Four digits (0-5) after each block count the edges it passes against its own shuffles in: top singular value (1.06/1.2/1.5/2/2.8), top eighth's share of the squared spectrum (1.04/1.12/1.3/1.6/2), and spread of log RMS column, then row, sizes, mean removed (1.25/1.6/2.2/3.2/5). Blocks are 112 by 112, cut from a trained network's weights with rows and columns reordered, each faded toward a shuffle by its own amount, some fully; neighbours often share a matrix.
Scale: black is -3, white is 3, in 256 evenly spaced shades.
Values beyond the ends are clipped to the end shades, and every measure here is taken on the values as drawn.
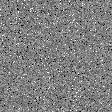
0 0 0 0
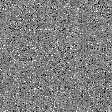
2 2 0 2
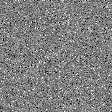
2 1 0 1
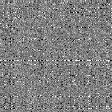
4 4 1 3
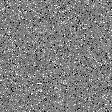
1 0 0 0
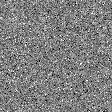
0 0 0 0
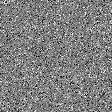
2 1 0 0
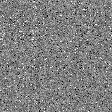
2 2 0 1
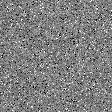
0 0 0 0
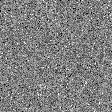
1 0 0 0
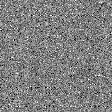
2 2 0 1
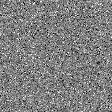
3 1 0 1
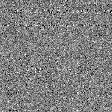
3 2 0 2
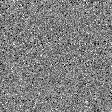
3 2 0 1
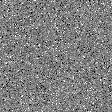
1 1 0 0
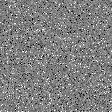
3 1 0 1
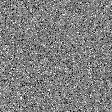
1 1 0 0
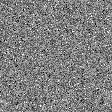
0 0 0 0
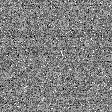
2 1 0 0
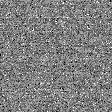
2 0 0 0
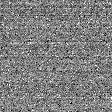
3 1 0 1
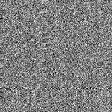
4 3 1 2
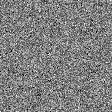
2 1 0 0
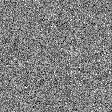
2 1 0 1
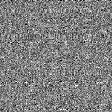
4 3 0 2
